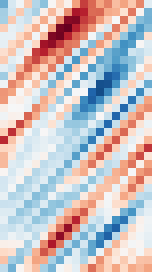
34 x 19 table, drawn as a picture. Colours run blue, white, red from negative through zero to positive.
Grain: diagonal, up to the right. Ninth with the highest average: top middle. Average level on the scale: 50%. Mirror symmetry: none.
